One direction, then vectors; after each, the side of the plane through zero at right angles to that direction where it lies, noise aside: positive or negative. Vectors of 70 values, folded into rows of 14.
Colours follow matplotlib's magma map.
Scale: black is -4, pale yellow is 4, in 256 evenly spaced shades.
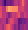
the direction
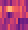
positive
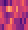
positive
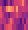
positive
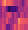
negative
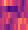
negative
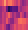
negative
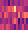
positive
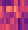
positive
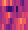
negative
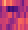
negative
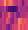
negative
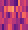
positive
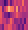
positive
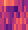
negative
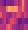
positive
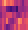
negative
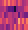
negative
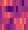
negative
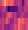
negative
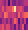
positive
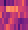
positive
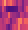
negative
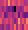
negative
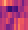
negative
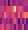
positive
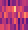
positive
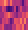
negative
